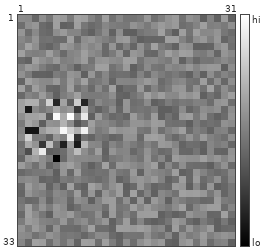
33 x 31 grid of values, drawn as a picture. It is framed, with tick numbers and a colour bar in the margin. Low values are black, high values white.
There is no overall slope. An odd patch, rougher than its surroundings, sits in the middle left. The distribution is heavy-tailed on both sides. No single row or column stands out from its neighbours. Values change most from cell to cell in the middle left.
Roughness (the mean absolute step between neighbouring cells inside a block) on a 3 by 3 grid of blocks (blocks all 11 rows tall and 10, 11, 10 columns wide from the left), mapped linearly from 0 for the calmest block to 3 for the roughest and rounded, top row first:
000 | 300 | 000
